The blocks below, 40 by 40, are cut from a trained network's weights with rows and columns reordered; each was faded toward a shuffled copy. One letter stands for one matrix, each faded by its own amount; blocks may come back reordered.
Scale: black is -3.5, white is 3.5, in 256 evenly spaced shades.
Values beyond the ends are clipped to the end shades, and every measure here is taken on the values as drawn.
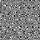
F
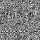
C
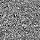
C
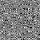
F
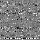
F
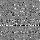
F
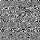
F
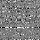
F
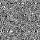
C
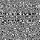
F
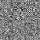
C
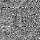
C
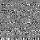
F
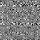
F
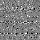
F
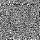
C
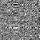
C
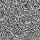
C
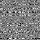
F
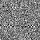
C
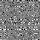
F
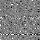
F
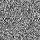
C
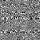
F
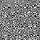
F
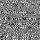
F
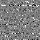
F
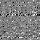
F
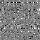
F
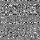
F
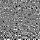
F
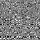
F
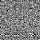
C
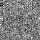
C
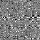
F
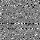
F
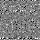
F
